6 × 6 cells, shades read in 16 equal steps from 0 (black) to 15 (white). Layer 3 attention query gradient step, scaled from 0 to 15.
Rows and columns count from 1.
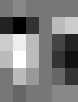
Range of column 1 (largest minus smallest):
10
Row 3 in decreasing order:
14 12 11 7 4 2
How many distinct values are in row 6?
3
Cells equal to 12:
2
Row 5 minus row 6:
0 5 2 0 -2 -5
